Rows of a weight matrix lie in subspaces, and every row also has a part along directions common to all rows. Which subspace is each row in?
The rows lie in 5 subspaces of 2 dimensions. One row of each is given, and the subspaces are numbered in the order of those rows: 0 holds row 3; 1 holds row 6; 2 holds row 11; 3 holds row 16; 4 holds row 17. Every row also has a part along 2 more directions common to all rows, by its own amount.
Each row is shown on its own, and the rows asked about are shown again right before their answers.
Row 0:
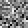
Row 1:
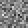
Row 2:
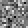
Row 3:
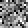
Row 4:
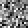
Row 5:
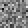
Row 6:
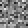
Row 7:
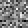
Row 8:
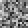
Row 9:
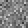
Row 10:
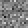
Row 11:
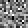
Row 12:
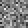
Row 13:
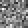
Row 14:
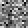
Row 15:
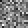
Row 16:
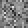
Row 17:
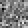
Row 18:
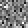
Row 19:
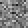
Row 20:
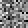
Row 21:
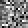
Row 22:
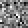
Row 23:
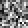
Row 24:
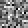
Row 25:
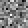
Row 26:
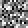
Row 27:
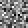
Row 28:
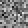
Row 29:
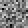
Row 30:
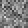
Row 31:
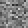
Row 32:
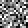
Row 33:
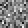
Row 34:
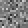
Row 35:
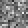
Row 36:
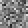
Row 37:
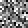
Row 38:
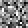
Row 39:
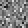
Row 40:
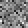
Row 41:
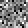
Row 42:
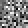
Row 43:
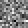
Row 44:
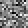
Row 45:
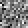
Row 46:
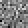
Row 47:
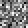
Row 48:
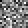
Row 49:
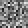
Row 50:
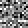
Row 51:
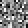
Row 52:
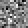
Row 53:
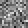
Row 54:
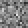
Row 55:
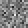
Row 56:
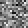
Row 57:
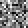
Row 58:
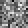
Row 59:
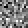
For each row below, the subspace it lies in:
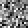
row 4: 4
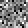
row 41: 0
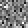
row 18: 0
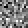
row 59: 0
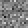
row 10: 3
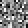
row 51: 2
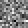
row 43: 3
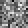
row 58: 1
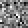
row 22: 4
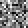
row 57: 2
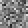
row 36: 1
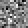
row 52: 1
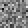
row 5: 4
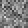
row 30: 3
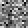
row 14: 2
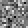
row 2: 1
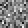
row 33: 0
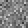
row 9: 0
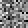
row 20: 2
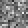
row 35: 1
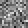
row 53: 0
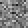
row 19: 2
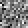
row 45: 4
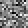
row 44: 2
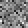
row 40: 0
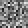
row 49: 4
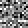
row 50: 1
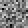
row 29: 4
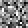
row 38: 4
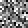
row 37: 0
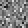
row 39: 0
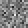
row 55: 3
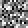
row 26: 3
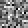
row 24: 2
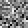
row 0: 3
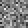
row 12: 0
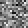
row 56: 2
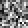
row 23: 4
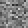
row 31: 2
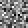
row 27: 3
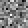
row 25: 1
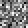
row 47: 2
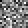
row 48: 1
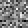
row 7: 1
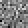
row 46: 0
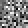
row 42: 0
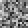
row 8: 4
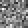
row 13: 4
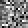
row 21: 2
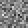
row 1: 3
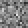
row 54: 4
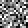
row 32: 0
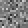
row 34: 1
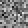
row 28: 3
